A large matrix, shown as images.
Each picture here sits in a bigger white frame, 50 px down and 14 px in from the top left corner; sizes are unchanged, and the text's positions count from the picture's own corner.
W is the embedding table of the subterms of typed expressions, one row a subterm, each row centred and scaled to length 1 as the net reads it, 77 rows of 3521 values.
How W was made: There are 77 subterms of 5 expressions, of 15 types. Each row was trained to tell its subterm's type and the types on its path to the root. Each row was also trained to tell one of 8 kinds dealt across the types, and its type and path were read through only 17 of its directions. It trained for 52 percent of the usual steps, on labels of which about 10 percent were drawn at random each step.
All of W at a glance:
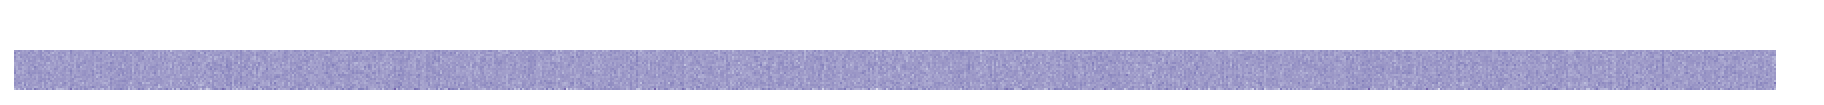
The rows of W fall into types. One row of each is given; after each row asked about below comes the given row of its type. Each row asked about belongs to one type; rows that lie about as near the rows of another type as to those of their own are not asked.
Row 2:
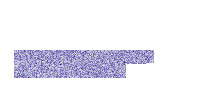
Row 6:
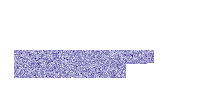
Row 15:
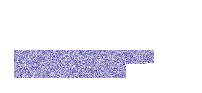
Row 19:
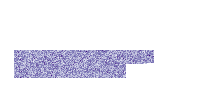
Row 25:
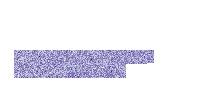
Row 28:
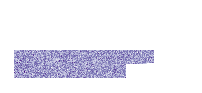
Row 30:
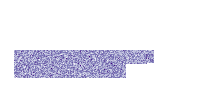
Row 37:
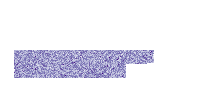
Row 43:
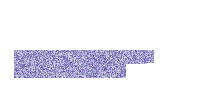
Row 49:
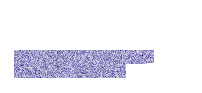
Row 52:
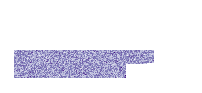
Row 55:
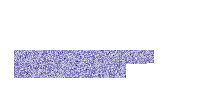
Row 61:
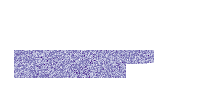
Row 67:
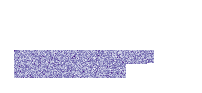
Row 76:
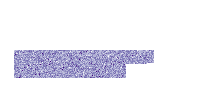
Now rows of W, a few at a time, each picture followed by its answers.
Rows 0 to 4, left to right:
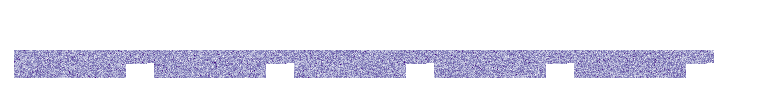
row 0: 15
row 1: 52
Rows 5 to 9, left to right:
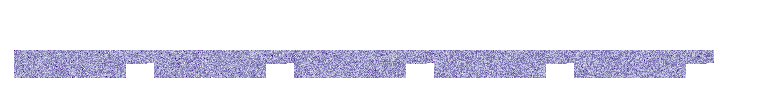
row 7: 19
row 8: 2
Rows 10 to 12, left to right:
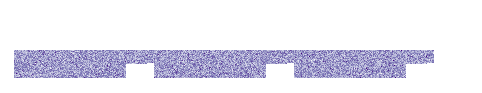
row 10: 25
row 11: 37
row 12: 15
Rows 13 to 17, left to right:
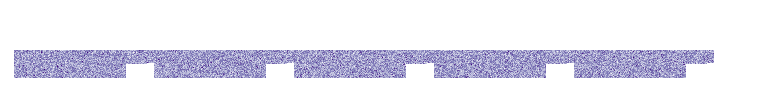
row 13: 61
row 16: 52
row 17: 15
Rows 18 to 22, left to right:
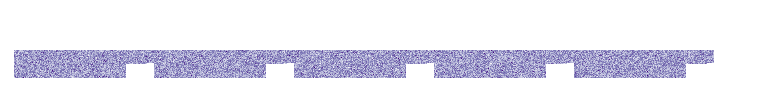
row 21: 49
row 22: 19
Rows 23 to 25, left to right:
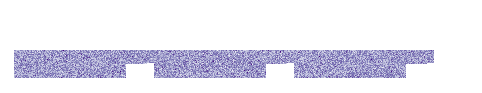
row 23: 28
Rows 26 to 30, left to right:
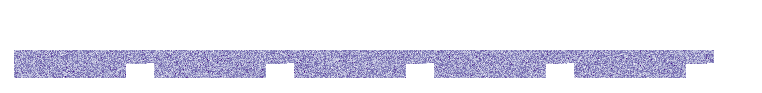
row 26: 28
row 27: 28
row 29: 37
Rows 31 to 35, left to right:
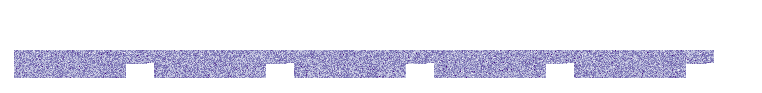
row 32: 67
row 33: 67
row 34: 52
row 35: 43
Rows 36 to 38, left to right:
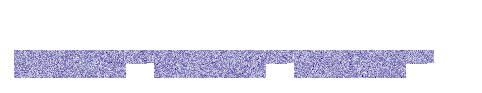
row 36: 67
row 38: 25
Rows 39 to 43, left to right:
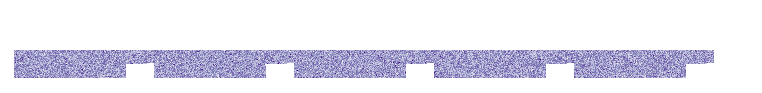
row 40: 61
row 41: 25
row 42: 19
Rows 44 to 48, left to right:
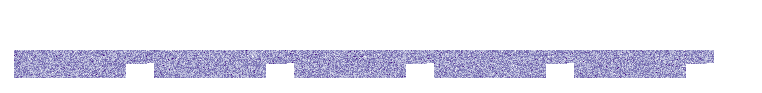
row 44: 19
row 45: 19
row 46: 15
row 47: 61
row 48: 61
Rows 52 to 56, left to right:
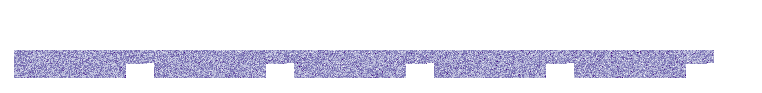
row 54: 28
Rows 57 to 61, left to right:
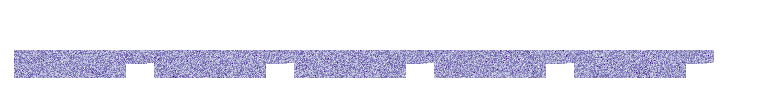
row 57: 2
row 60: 30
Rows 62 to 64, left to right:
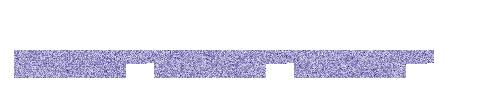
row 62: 76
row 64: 37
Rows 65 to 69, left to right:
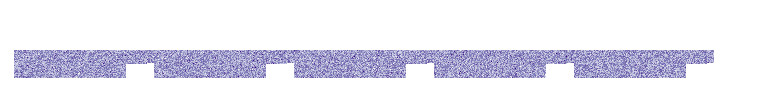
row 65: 2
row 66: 28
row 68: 67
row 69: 67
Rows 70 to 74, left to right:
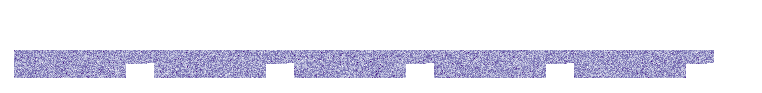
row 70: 49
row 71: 61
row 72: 15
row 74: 25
